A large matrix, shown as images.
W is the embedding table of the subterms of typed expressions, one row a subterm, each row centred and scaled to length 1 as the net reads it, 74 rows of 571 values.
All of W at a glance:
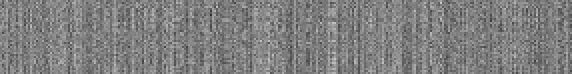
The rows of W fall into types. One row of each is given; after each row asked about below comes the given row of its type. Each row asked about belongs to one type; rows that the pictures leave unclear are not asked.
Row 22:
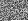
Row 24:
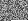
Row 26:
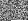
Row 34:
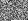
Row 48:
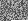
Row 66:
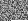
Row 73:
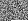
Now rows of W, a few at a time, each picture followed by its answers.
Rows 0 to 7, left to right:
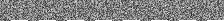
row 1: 22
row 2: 24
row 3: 48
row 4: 34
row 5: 73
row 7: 48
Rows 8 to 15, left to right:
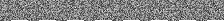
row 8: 24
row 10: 26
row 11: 22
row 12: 24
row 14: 34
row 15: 73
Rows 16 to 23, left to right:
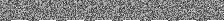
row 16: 26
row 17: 48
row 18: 24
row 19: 24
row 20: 24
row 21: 34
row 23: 73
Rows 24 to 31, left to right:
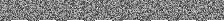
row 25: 66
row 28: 22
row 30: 22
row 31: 66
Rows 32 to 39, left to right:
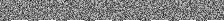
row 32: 73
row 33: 22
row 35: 48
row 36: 34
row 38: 48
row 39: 66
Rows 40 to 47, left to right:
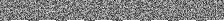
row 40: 22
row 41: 26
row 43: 26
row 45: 34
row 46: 24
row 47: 24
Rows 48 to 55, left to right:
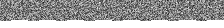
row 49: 34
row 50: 73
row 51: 48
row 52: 22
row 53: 48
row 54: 34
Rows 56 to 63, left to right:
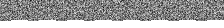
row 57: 22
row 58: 26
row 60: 34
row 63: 26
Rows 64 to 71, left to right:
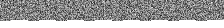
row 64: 22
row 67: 24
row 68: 22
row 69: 66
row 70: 24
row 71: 48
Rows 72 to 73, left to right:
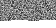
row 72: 66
